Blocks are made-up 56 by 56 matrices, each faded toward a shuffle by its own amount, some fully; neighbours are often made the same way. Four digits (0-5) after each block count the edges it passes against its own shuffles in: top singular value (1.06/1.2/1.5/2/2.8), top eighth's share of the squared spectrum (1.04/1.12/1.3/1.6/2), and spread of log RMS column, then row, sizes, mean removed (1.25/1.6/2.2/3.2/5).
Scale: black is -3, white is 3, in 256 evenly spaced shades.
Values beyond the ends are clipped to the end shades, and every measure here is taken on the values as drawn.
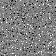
2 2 0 0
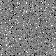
2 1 0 0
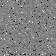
2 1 0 0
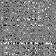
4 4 1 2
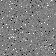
0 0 0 0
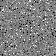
1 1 0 0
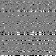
4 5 1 3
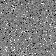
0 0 0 0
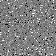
2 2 0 1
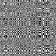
5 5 3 3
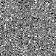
3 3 1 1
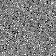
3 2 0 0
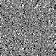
3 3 1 1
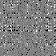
4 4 2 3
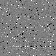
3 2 0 1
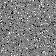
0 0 0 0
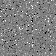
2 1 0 0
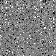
0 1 1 1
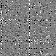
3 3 2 1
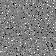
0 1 0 0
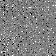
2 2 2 1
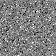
0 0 0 0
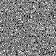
2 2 0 1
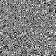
3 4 1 2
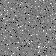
0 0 0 0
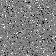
2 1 0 0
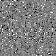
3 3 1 1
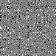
3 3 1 1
